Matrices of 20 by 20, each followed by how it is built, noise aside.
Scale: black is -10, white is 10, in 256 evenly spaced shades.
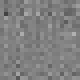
low rank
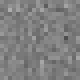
low rank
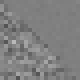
lower triangular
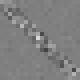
banded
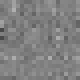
low rank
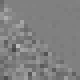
lower triangular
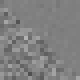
lower triangular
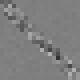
banded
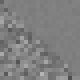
lower triangular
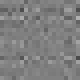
low rank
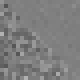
lower triangular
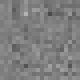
low rank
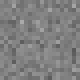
low rank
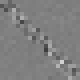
banded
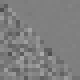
lower triangular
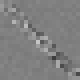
banded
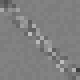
banded
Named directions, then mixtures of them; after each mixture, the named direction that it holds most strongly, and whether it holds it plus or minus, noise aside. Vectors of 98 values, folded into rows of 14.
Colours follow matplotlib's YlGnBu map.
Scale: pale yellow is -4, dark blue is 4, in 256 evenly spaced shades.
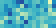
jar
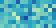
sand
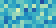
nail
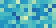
sand, minus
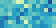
jar, minus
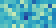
sand, plus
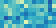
jar, minus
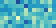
jar, plus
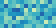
nail, minus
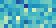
nail, minus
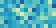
jar, plus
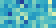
jar, plus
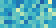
jar, plus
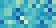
jar, minus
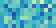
nail, minus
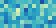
nail, plus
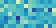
sand, minus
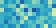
sand, minus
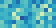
sand, plus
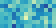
sand, minus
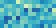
sand, minus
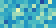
nail, plus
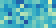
jar, plus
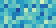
nail, minus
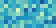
nail, plus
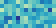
sand, minus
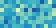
nail, plus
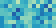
sand, minus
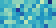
jar, minus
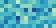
sand, minus
